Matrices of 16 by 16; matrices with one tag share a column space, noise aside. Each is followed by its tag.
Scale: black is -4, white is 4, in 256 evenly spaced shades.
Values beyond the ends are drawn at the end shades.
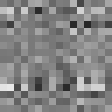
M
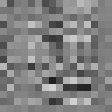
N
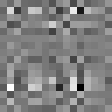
M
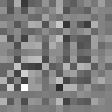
N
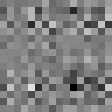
M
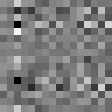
M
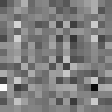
N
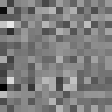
M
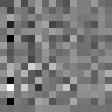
N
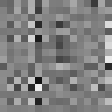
N
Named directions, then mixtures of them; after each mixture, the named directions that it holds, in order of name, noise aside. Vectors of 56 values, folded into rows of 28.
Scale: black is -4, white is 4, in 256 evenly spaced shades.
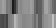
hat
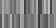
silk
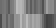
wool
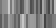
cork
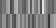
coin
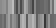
coin, cork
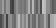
coin, hat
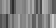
coin, hat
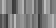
hat, silk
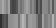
cork, hat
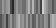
coin, hat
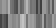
cork, hat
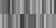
cork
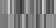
cork, wool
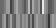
coin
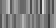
coin, cork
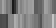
hat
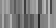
silk, wool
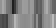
hat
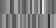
coin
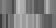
hat, wool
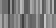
cork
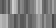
cork, hat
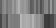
cork, wool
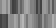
cork, hat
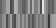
coin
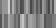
cork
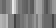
hat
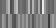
coin
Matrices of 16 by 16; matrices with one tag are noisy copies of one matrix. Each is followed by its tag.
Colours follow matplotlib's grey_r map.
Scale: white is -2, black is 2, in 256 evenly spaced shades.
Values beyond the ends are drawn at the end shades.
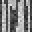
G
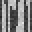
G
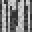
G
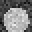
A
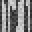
G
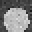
A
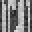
G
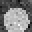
A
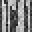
G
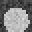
A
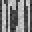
G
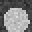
A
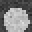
A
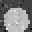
A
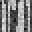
G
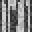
G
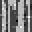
G
